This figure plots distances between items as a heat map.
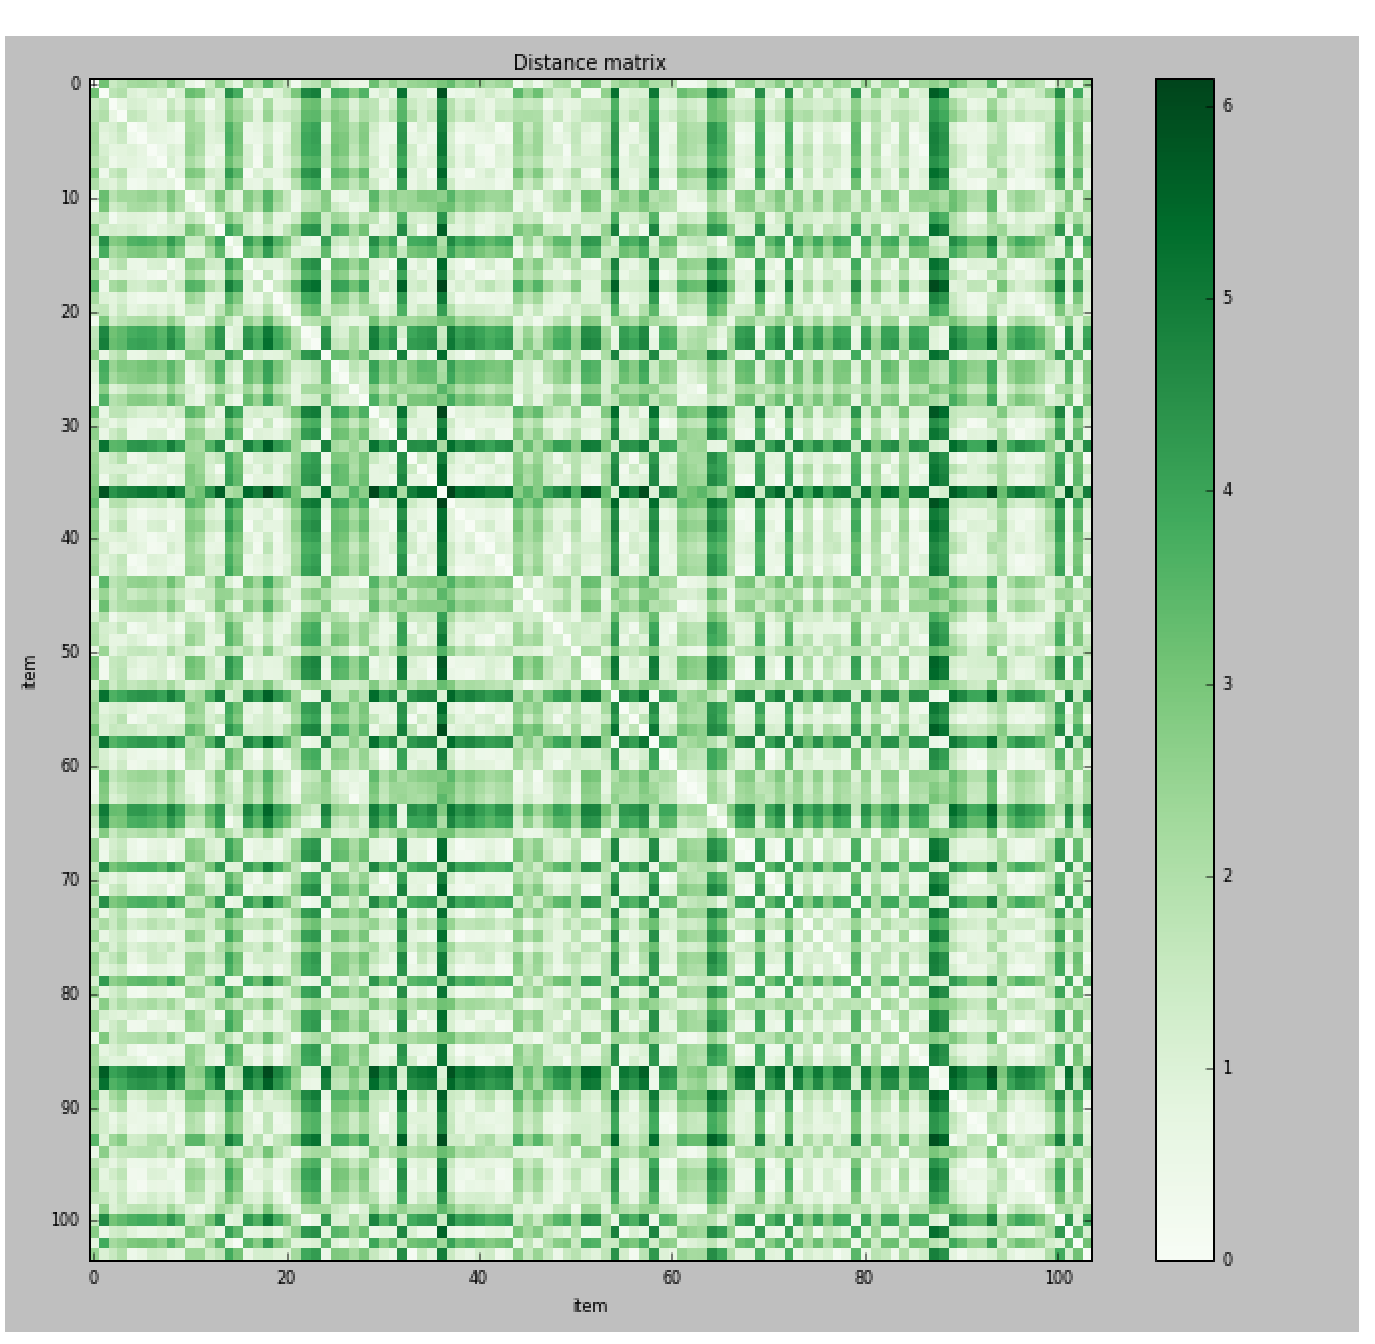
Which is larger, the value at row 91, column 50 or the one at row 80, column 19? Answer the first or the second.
the first
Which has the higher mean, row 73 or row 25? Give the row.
25
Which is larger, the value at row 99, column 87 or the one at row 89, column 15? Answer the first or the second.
the second
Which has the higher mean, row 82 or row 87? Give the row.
87
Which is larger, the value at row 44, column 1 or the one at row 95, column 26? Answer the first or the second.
the first
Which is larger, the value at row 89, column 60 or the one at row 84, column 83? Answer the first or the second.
the second
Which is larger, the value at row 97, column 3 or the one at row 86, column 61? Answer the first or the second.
the second
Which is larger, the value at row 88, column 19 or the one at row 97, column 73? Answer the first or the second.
the first
